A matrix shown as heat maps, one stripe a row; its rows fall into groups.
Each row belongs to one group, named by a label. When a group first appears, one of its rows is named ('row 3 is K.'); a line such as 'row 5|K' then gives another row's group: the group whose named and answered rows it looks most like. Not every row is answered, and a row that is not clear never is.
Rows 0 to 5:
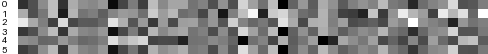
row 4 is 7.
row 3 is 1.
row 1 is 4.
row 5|1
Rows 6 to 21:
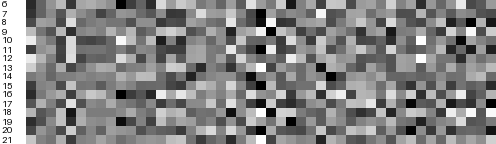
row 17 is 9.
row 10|7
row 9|4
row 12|7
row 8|9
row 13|4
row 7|9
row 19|1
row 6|1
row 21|4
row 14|7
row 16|1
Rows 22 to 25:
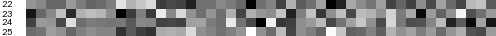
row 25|1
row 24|9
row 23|1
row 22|7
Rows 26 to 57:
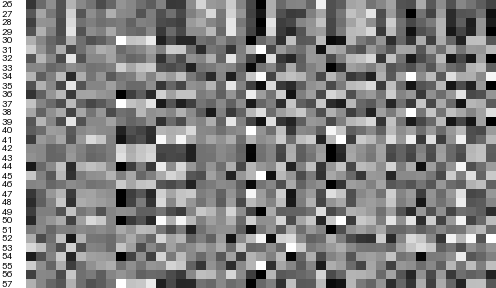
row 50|1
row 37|7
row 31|4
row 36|1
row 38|4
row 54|1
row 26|9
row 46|7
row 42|7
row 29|9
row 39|9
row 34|4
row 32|9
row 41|1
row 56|9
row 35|9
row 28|9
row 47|1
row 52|4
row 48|1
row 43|7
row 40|1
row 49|9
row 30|7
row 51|7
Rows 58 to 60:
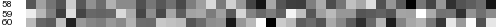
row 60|4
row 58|9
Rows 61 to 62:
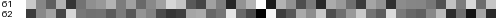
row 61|4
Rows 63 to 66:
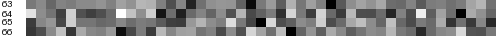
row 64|7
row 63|7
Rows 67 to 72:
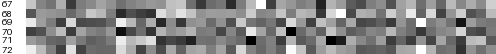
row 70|1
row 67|4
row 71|7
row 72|7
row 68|1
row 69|7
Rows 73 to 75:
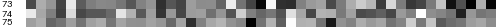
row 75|7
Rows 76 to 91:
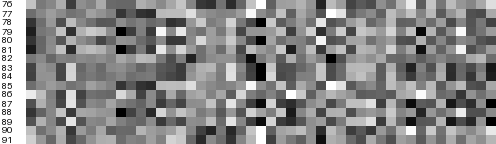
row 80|9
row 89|9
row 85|1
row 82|7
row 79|1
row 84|9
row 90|4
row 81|1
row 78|9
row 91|4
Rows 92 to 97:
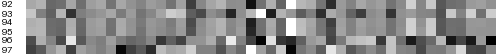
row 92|7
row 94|7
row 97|1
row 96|9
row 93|4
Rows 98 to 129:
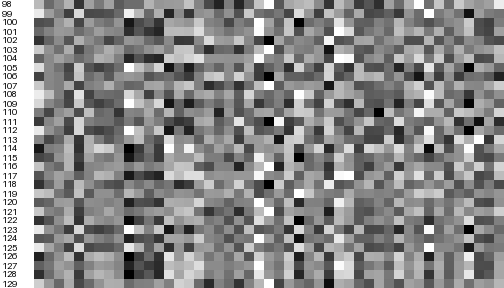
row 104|1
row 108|7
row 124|1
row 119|7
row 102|9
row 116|4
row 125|7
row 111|9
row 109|7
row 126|1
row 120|1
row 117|1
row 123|7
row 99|7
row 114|1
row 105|7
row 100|1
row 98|4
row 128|1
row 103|4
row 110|4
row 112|7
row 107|4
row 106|9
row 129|4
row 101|1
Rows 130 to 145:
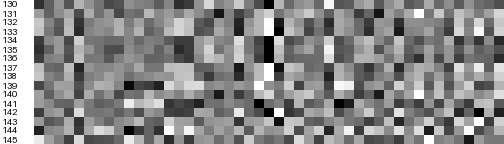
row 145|7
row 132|4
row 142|9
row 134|9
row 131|4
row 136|9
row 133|4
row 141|7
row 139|1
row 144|1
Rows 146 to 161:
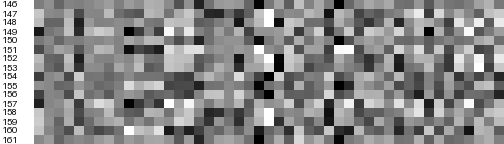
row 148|4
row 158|4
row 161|7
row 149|1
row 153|4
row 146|7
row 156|9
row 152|4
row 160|7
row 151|1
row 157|1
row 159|4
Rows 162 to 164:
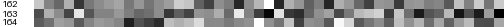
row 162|4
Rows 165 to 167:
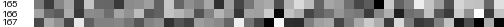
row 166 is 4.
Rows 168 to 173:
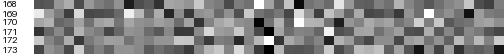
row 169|7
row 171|9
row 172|4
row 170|7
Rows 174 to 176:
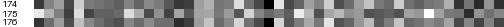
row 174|9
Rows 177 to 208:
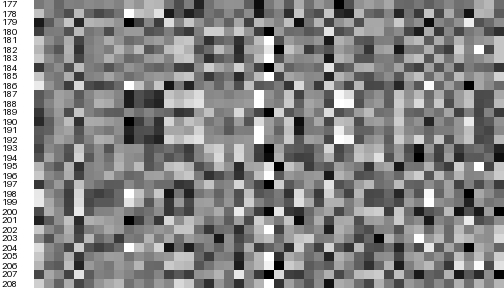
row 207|9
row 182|4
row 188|1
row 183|4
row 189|9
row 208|4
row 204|7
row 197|9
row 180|9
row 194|9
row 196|4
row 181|4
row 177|7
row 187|1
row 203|4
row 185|4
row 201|1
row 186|7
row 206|4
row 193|9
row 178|7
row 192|1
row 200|9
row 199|7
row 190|1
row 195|4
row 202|4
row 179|1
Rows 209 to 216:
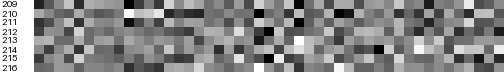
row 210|7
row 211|1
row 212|9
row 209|1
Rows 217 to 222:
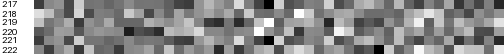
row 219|4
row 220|1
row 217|9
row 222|4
